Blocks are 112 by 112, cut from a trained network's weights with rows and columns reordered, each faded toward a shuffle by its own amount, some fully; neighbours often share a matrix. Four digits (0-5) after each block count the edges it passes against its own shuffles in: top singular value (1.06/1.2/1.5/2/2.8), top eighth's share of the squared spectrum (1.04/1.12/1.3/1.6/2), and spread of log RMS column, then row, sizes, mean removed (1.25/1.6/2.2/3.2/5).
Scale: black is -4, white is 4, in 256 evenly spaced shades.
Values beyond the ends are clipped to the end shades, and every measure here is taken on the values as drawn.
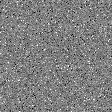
0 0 0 0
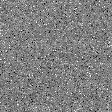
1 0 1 0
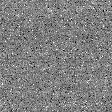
1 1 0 0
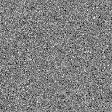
3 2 1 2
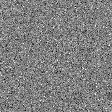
1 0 0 0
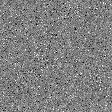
0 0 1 0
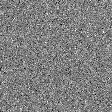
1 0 0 0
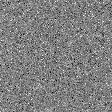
0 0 0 0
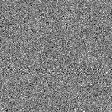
3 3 0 2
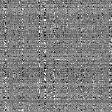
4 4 4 2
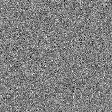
2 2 1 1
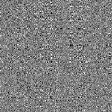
3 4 3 3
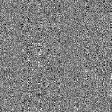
3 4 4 2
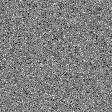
1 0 0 0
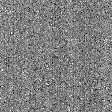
2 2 0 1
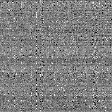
3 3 3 2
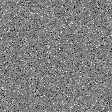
0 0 0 0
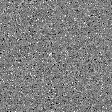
1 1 1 0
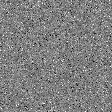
0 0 0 0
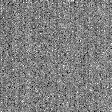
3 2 0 1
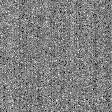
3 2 0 1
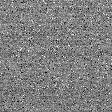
2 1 1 0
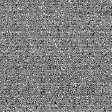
3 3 3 1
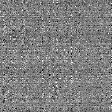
3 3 3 1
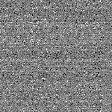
3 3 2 0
